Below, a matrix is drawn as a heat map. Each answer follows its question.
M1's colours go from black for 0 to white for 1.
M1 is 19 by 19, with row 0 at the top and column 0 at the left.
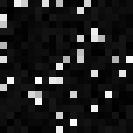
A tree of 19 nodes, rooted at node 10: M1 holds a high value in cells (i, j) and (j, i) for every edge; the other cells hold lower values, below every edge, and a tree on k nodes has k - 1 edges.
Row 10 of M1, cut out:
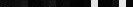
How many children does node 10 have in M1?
2
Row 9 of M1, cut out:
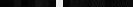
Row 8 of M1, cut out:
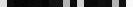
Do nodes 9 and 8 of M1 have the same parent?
no
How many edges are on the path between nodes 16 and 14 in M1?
4
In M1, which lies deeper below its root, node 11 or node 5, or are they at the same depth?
node 11
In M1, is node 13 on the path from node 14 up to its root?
yes
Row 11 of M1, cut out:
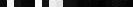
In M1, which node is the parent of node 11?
5
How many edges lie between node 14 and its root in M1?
3
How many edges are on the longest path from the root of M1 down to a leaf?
6
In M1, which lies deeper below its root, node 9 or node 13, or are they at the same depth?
node 9
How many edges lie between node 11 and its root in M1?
3
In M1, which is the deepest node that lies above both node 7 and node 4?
13
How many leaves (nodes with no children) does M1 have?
13
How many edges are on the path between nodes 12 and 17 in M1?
7
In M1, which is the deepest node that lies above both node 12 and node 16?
8
